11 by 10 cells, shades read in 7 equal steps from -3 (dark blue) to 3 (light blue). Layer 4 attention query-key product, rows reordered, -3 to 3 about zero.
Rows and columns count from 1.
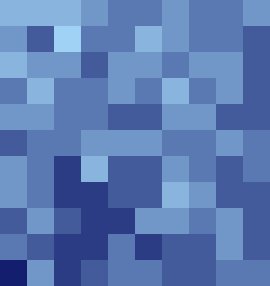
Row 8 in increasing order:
-2 -2 -1 -1 -1 -1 0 1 1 2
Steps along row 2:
down up down same up down down same down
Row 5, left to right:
1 1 0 0 -1 -1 1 1 -1 -1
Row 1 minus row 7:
1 2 4 -1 1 1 0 0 1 1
